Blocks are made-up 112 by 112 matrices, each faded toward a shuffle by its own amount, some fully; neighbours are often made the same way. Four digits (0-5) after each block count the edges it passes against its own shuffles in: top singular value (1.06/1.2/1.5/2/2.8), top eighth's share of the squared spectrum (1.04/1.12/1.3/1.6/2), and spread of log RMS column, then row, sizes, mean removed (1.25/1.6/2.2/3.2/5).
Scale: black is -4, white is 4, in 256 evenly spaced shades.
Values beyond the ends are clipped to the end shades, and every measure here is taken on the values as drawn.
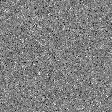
3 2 0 0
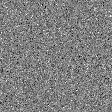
0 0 0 0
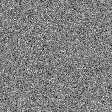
0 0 0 0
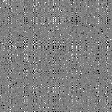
5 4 3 3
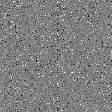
4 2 1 1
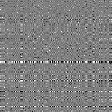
5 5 3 4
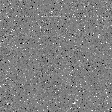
2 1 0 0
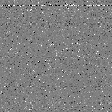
4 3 0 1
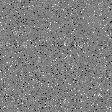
3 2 0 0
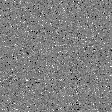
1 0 0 1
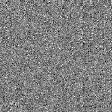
3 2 1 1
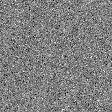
1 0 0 0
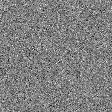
0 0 0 0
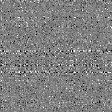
4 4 2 3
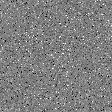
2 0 0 0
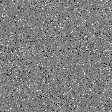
3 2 0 1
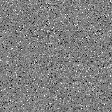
3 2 1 1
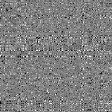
4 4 2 3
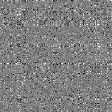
4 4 2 3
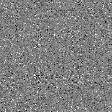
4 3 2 2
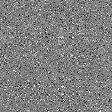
3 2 1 2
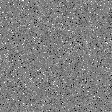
1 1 0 0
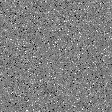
2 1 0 0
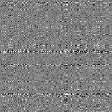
5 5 3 4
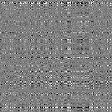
5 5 3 4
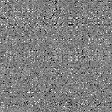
4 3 2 2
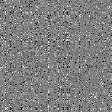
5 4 3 2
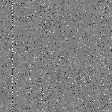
4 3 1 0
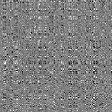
5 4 3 3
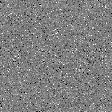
3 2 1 0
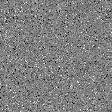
3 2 1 1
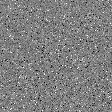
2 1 0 0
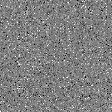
4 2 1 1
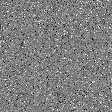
1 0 0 0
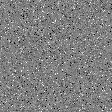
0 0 0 0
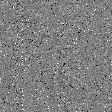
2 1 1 0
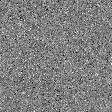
1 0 0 0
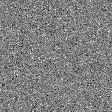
1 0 0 0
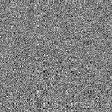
4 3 2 2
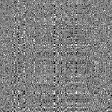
5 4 3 3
